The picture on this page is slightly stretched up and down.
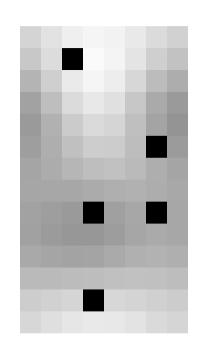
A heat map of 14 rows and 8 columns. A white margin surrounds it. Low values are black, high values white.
Lone odd cells: 5, each lower than its neighbours. Mirror symmetry: none. Ninth with the highest average: top middle. Average level on the scale: 70%.
